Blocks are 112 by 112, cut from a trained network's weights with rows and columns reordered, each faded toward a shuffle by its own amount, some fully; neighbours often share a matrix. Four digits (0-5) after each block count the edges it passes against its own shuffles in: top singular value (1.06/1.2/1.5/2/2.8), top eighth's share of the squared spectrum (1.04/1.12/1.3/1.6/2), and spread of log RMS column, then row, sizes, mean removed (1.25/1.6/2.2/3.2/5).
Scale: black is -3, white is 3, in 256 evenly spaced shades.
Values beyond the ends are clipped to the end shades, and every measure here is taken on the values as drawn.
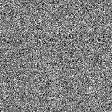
3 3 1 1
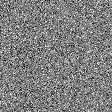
0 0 0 0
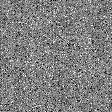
1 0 0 0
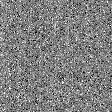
2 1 0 0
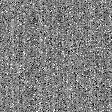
2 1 0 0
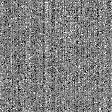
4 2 1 2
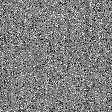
1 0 0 0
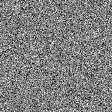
0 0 0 0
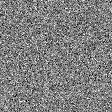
1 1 0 0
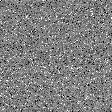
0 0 0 0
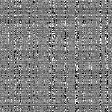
4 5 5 1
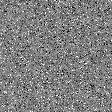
0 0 0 0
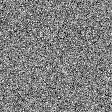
0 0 0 0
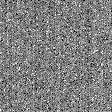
2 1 0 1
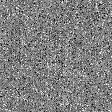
1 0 0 0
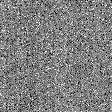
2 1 0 1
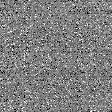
2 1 2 0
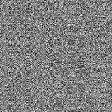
4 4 2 1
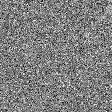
1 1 0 0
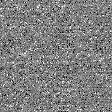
2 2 2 0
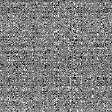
3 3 4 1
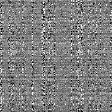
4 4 4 1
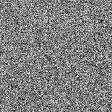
3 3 1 0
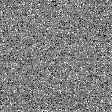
1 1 0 0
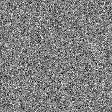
2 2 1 0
